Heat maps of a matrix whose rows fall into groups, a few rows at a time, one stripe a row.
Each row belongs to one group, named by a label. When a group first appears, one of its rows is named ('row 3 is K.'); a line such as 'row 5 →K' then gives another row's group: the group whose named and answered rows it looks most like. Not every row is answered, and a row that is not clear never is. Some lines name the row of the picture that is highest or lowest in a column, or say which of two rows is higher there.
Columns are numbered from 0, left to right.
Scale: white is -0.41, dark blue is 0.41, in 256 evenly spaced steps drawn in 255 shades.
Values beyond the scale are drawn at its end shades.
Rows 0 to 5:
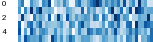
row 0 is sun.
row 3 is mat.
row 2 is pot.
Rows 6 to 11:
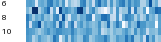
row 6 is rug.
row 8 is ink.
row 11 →sun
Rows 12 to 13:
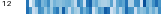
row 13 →ink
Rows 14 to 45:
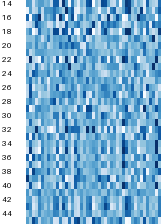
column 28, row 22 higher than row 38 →Yes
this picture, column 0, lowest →15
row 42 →ink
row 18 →ink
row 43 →ink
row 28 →rug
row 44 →ink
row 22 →pot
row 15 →ink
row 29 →mat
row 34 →pot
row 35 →pot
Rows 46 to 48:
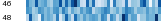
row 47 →ink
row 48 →pot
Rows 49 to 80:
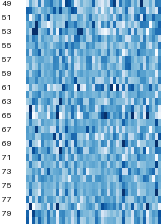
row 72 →pot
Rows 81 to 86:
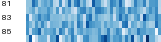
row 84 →mat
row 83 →mat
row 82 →rug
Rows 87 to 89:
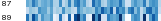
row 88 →rug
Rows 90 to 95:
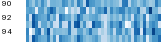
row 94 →mat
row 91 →rug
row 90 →mat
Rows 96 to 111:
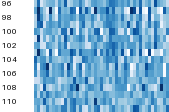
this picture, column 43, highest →97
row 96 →sun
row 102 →sun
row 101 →sun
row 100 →ink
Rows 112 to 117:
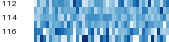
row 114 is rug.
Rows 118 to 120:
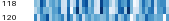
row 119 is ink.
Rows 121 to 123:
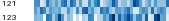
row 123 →rug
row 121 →ink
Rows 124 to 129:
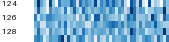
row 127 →sun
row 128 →pot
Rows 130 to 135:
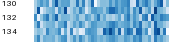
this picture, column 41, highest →134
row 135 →sun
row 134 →rug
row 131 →sun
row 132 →mat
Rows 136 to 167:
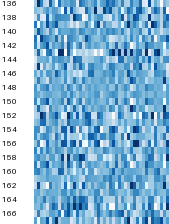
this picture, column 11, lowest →162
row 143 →rug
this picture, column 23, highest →137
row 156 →ink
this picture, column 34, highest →156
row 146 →rug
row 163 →ink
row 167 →mat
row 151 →pot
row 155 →rug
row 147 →pot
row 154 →ink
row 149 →ink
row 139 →mat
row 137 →rug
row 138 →ink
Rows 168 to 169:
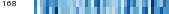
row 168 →mat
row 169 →mat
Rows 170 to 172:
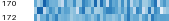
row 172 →mat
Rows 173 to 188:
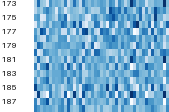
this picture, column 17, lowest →176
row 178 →sun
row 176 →ink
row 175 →sun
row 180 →mat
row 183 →ink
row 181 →pot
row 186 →pot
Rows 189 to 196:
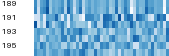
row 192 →sun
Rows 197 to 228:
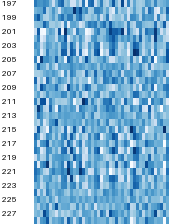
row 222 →ink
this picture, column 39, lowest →204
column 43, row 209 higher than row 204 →Yes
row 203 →ink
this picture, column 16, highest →211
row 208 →sun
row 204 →ink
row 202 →sun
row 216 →ink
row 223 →ink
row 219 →ink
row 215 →pot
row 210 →ink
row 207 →rug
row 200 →rug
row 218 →ink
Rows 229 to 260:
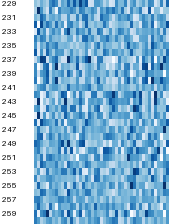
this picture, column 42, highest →238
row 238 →mat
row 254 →mat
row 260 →ink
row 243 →sun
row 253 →ink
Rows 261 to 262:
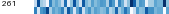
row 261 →pot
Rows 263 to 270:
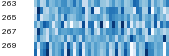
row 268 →pot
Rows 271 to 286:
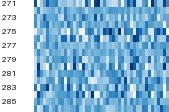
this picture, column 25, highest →275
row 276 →ink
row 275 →rug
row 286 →mat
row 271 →mat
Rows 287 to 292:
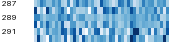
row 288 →sun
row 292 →pot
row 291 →ink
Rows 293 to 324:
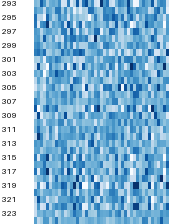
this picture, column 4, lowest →302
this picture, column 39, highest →308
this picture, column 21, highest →308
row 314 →ink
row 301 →rug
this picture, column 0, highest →308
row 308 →mat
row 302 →pot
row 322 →ink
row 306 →ink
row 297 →ink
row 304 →ink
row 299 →rug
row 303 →rug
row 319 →ink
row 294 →rug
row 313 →rug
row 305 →rug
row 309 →sun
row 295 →sun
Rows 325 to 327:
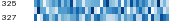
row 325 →rug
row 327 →mat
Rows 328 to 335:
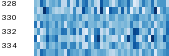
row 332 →ink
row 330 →ink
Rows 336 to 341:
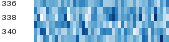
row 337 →sun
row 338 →sun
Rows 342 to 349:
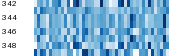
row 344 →pot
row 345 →pot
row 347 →pot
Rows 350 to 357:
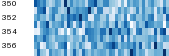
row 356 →sun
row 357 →pot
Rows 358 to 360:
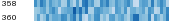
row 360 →ink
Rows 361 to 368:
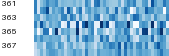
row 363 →ink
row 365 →mat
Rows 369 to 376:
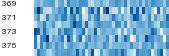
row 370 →rug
